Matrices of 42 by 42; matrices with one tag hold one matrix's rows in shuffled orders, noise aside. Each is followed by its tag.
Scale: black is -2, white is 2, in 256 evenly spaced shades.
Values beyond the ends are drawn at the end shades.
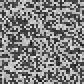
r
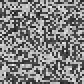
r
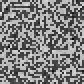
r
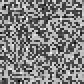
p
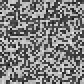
r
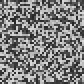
r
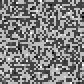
r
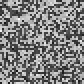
r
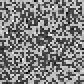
p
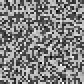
p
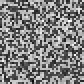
r
